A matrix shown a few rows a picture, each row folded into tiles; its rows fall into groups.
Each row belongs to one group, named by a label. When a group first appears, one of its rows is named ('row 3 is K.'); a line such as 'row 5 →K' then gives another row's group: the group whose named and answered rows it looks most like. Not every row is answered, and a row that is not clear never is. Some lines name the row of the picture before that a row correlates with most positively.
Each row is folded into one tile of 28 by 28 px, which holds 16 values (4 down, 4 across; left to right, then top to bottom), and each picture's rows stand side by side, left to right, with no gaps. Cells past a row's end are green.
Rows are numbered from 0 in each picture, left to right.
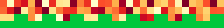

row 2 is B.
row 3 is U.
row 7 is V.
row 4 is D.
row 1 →D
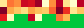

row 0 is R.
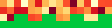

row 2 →V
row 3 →U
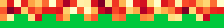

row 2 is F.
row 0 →D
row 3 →V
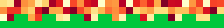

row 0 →B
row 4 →D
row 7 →U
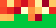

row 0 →U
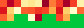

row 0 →F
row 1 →B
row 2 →F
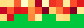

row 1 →D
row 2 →U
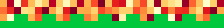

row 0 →D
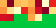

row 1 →D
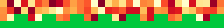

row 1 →R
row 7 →B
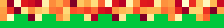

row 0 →D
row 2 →V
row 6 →D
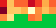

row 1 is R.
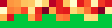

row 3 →U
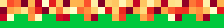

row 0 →R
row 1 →D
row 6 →B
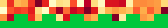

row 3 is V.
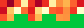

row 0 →F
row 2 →U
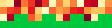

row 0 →B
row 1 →F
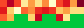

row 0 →F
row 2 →R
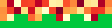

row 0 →D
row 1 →F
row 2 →R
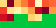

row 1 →U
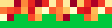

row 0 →B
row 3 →F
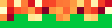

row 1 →U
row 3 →U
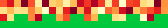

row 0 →R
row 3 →F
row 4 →U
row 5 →B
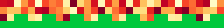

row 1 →U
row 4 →D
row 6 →U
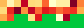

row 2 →B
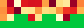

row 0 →D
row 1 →R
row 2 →B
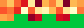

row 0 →U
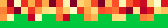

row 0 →D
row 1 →R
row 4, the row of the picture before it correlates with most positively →0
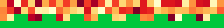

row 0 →D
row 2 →R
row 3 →F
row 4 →U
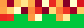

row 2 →D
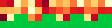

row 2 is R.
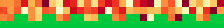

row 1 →V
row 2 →V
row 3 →U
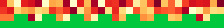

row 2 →D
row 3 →D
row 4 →F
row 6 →U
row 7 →R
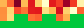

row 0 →V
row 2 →F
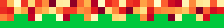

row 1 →R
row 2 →B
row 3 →D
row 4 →U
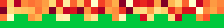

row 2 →U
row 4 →D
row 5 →R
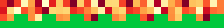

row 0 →F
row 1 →D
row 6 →V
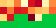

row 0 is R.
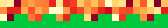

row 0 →B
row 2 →V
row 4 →B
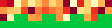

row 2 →D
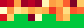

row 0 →R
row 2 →V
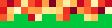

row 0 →F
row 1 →R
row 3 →U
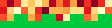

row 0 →F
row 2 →R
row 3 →F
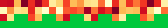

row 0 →R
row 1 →F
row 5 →F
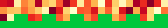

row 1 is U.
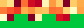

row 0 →B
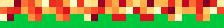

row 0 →B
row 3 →B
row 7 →F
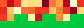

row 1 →B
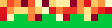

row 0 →R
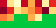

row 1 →D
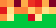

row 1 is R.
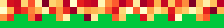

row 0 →V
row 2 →D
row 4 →F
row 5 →R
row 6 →R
